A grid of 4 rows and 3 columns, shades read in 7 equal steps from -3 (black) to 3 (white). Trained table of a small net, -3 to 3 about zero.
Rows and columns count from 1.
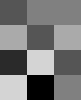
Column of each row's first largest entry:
2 1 2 1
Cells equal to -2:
1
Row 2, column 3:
1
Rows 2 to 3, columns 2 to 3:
-1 1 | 2 -1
